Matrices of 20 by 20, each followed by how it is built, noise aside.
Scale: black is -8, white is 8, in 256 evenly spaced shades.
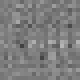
low rank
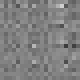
low rank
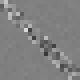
banded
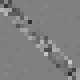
banded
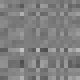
low rank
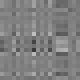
low rank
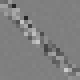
banded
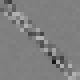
banded
